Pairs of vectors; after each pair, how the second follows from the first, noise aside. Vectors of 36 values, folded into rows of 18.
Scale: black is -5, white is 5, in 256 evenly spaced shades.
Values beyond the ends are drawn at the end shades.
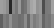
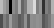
scaled up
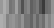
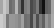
scaled up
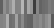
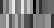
scaled up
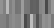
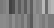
shuffled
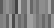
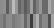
shuffled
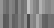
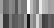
scaled up
